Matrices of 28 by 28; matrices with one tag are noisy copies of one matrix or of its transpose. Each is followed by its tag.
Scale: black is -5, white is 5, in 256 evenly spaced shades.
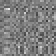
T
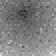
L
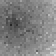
L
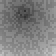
L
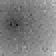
L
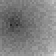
L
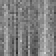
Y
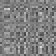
T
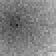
L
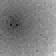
L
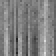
Y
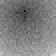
L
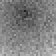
L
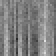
Y
